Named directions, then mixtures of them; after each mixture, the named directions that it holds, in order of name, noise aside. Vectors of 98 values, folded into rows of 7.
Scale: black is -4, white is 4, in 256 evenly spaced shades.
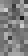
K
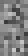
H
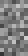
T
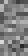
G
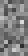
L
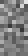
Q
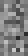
H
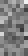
G, Q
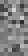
K, L, Q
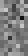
K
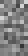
L, Q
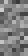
G, T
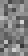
L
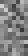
H, K, Q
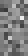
K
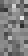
K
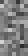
G, H, Q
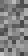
T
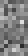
L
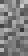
Q, T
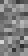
G, T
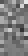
Q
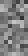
G, K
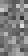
K, T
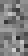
H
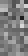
K, T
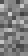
G, Q, T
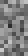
L, Q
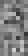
H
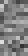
G
